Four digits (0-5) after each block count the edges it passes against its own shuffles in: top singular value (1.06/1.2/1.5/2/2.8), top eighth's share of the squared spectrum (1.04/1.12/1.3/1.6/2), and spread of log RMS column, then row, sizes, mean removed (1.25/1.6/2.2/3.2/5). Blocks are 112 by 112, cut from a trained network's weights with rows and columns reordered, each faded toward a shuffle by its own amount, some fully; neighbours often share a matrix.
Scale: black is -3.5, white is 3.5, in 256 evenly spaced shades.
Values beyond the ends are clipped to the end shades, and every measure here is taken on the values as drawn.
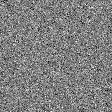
0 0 0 0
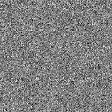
3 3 1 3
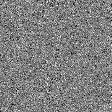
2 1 1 0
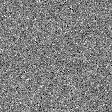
0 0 0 0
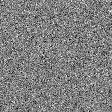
0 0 0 0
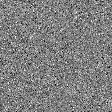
1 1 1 0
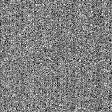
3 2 0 2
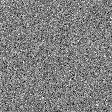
0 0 0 0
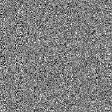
3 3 3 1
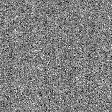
1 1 0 1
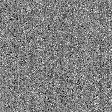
2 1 0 0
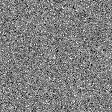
0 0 0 0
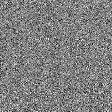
2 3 0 2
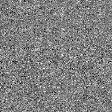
2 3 1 3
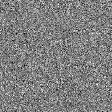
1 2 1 2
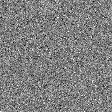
1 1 0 1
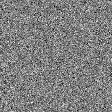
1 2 1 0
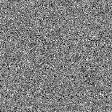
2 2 1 2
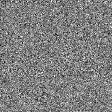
1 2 0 2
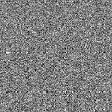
3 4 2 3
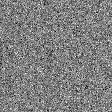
1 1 0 0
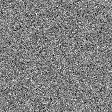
0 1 0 0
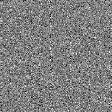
3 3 3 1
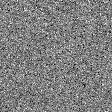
1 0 0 1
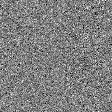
2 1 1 0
